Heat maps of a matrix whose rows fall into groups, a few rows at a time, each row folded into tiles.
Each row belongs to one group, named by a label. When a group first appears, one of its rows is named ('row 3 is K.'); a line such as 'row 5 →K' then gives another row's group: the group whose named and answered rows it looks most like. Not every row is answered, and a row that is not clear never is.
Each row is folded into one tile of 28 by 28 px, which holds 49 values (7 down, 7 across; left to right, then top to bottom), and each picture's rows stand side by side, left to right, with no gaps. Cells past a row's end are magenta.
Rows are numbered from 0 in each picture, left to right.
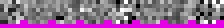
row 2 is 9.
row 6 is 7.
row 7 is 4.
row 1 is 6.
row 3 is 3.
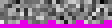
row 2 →3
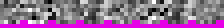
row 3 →7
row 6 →7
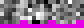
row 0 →7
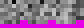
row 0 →3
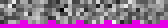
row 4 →3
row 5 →3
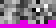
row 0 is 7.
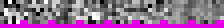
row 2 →7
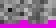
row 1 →7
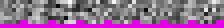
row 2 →9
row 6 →7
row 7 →6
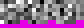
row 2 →3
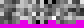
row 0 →7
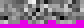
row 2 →9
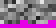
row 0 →3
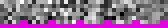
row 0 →6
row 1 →6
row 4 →4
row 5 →9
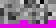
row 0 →4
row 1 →3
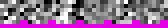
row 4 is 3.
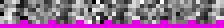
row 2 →7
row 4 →7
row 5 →6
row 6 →4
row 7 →7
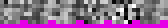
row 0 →6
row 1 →7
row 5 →7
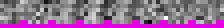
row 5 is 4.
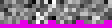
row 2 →6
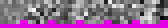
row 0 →6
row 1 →3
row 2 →7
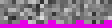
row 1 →9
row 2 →6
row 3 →4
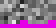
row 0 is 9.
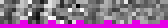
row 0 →7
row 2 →9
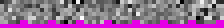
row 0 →6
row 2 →4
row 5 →3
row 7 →9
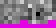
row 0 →6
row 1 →4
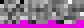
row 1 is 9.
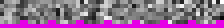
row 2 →4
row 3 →7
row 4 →9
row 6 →3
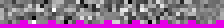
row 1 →9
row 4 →6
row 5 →3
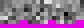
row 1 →6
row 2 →4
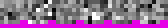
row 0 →4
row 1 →6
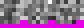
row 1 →6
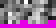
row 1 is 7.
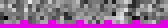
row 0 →9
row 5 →9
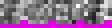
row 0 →7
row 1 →6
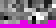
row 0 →9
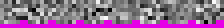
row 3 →4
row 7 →3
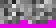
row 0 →3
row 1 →3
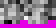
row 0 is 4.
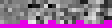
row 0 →6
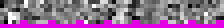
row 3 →3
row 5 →7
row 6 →9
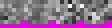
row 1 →7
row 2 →3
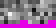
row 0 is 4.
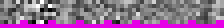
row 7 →7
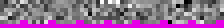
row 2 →9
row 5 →9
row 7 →9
